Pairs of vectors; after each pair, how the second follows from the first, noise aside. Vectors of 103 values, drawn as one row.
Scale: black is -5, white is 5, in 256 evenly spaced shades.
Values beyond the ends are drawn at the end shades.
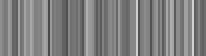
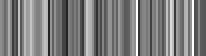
scaled up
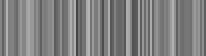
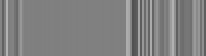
partly zeroed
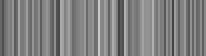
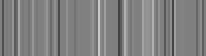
partly zeroed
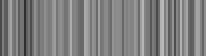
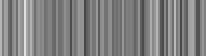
negated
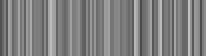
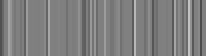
partly zeroed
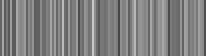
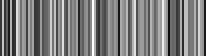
scaled up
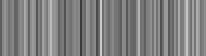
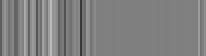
partly zeroed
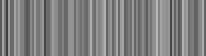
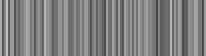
negated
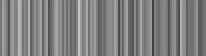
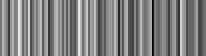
scaled up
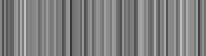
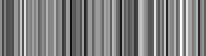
scaled up
